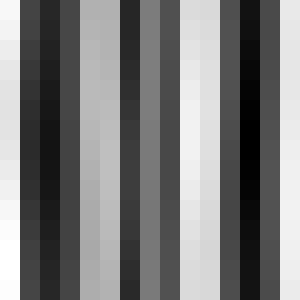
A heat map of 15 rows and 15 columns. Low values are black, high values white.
On average the colour sits 50% of the way up the scale. Upright stripes repeat 3 times across the table. Streaks run downward. There is no overall slope.
